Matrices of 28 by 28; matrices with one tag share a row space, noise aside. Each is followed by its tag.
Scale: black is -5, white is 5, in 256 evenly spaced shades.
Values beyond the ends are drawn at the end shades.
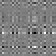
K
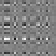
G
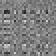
G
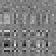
G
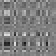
G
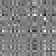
K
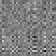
K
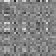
G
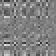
G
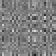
K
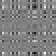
K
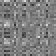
G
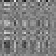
G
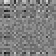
G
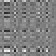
G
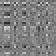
G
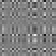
K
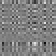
K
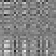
G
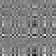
K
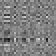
G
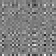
K
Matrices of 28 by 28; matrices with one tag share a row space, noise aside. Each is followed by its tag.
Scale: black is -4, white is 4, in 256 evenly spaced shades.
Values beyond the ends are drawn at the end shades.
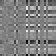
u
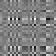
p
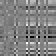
u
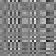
p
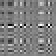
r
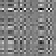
r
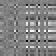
u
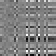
u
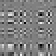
r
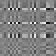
p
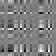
r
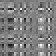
r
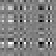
r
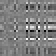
u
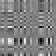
r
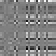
u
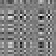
r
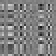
r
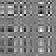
r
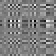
p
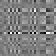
p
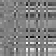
u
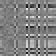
u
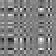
r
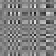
p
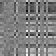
u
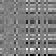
u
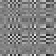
p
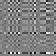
p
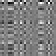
r
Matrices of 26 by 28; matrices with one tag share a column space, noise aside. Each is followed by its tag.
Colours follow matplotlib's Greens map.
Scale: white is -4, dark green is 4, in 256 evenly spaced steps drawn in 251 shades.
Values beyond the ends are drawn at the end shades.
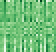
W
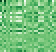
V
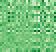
V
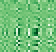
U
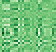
U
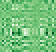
U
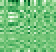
V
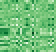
U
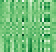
W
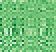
U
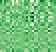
V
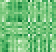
W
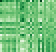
W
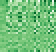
V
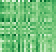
W
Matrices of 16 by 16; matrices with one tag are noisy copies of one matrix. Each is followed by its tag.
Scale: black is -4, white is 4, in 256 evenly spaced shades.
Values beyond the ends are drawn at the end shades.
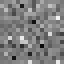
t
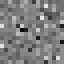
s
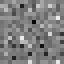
t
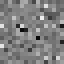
s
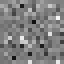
t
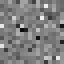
s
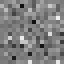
t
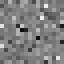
s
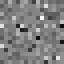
s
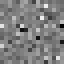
s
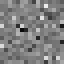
s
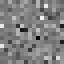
s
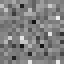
t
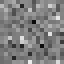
t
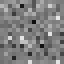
t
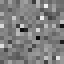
s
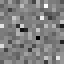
s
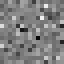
s
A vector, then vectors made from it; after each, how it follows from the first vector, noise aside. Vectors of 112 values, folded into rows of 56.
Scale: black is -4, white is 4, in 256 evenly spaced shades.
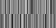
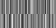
negated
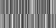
negated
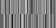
copied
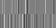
partly zeroed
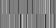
partly zeroed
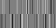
partly zeroed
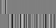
partly zeroed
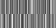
negated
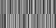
reversed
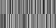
reversed
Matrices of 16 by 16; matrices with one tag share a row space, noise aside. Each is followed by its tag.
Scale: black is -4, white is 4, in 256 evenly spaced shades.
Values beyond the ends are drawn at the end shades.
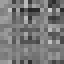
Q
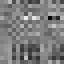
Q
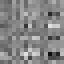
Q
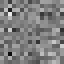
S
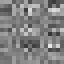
Q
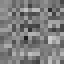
Q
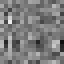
S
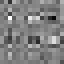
S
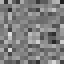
S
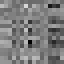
Q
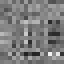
Q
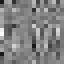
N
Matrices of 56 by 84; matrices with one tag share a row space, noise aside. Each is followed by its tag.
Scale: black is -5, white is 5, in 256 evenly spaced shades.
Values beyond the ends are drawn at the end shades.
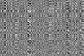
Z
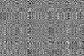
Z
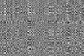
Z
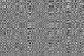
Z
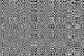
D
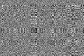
D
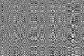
D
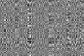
Z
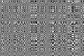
D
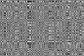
Z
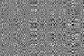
D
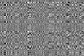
Z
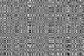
Z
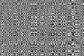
D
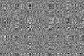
Z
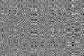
D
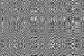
D
